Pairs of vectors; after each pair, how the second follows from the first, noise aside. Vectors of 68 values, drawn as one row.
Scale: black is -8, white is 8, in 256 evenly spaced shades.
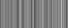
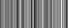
scaled up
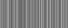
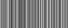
scaled up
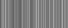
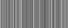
shuffled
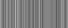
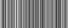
scaled up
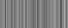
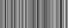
scaled up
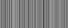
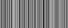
scaled up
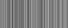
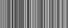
scaled up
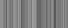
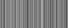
shuffled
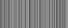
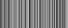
scaled up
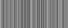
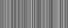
shuffled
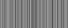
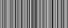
scaled up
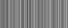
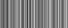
scaled up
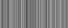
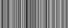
scaled up
